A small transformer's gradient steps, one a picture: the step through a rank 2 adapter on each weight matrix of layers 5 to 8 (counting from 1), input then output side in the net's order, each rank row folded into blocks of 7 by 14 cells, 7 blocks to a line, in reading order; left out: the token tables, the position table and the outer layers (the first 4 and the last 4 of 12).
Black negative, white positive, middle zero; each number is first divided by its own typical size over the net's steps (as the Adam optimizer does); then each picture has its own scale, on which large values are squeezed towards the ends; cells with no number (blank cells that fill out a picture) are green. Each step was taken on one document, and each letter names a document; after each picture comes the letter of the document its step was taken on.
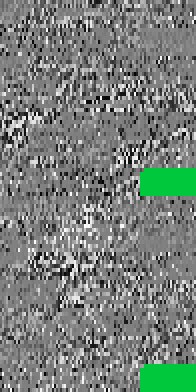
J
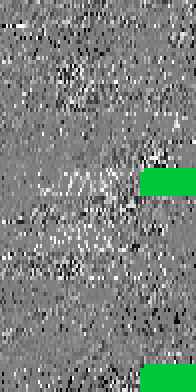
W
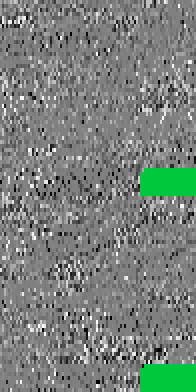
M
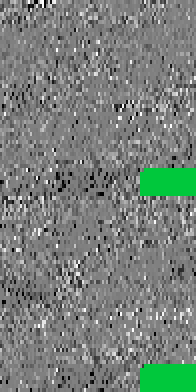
M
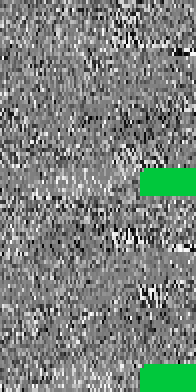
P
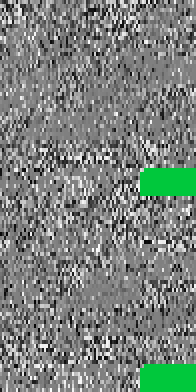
P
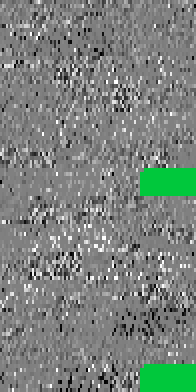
W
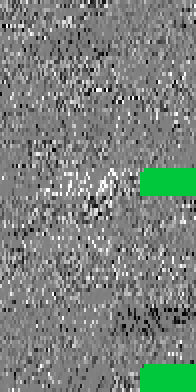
W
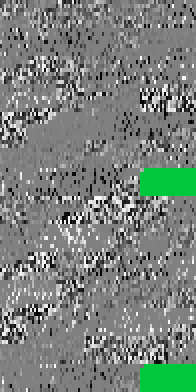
J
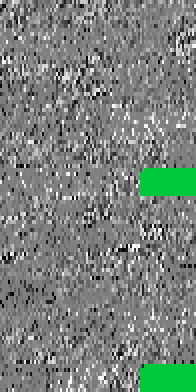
W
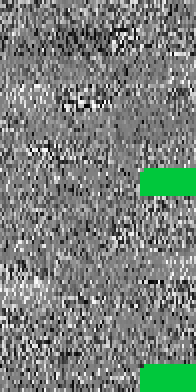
P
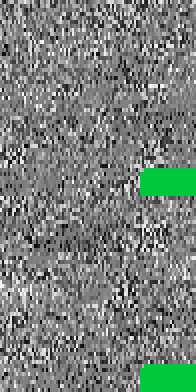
P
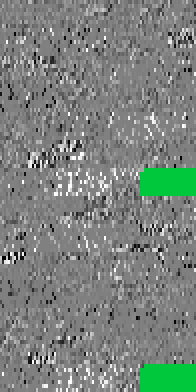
W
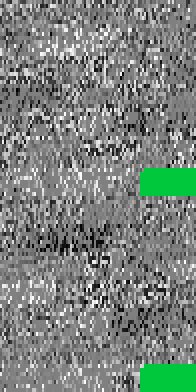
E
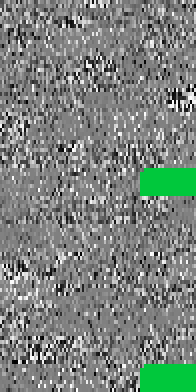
J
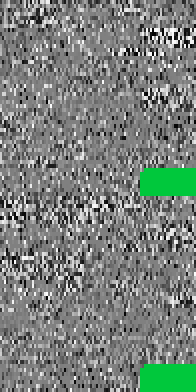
J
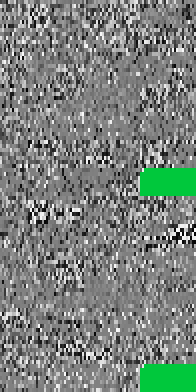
P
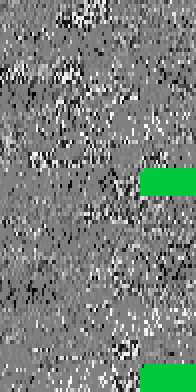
W
